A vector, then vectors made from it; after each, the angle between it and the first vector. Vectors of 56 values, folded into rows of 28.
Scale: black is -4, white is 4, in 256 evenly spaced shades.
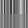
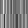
partly aligned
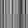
nearly opposite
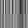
nearly opposite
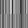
nearly opposite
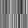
partly opposed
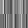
partly aligned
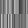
partly opposed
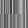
nearly parallel
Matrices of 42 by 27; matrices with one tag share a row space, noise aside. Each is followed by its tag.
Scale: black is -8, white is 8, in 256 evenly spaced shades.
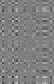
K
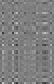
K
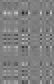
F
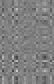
K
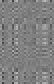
K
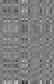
F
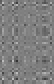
K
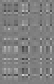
F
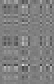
F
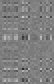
F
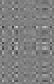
K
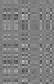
F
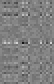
F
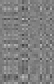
F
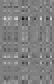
F
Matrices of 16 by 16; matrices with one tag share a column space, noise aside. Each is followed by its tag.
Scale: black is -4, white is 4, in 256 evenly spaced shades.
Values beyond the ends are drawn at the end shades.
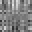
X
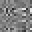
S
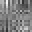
X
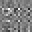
S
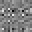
S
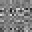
S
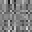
X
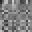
X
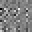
S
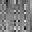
X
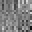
X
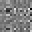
S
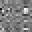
S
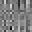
X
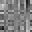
X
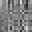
X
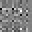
S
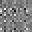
S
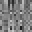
X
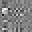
S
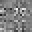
S
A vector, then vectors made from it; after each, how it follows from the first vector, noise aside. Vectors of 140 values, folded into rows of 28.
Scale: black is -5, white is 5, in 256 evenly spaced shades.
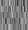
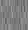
shrunk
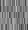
wrapped around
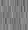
shrunk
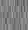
shrunk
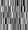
scaled up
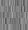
shrunk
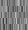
reversed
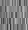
wrapped around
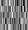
scaled up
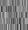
wrapped around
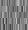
reversed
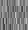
reversed
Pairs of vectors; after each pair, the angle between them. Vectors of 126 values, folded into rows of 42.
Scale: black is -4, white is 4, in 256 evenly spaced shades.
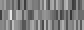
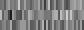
nearly opposite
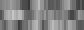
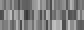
partly aligned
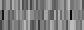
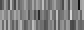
partly opposed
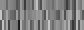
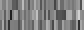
partly aligned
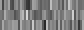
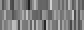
nearly parallel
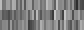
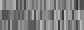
nearly parallel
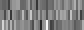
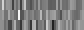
orthogonal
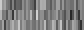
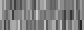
nearly parallel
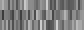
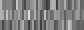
partly opposed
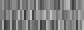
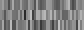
nearly parallel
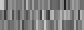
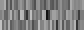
partly aligned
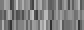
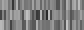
orthogonal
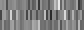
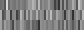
nearly opposite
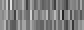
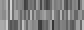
partly aligned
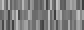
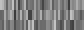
orthogonal
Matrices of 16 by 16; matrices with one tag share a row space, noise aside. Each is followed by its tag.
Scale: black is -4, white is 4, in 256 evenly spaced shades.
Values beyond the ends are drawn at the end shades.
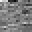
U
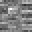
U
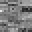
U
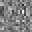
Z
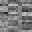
U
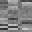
U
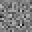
Z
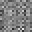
Z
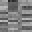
U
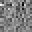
Z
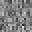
Z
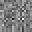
Z
